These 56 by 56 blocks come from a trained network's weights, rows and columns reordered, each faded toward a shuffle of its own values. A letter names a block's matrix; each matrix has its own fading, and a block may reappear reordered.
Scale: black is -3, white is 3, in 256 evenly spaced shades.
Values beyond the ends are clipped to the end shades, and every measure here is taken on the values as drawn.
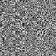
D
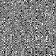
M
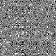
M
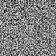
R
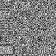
R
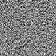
R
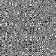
M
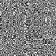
D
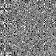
M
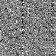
M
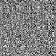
D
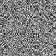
R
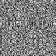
R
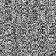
R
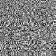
D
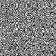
M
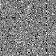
M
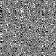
M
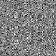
M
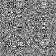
D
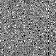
M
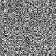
D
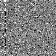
M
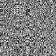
D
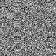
R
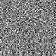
D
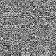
R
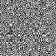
D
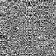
D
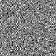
M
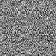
R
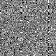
M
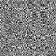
D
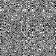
M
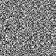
R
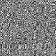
D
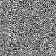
M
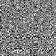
D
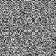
R
